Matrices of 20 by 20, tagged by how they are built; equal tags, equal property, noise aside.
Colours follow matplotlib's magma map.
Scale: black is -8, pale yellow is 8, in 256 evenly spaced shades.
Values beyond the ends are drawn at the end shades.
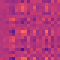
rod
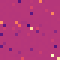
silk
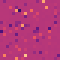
silk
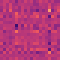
rod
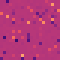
silk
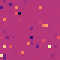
silk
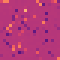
silk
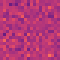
rod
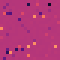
silk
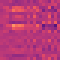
rod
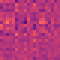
rod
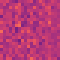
rod
